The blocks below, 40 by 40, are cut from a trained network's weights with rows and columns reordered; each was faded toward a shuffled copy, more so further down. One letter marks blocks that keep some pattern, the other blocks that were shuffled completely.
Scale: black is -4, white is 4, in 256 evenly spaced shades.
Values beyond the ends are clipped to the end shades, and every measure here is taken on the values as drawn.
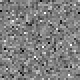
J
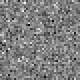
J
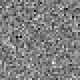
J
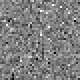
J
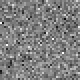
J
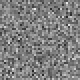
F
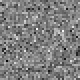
F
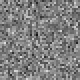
F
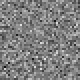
F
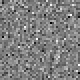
J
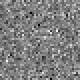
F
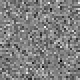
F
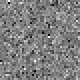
J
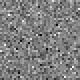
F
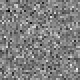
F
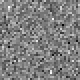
F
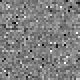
F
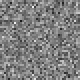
F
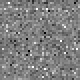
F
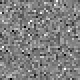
J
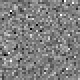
J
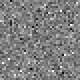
J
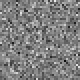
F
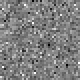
J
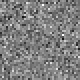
J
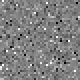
J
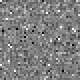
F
